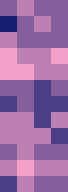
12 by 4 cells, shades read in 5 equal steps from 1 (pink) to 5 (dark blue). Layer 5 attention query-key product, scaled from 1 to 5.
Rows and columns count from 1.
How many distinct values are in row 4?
2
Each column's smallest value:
1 1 2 1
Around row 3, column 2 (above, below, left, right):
3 2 2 3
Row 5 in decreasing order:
2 2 1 1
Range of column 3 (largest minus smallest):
2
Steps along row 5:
same up same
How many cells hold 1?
5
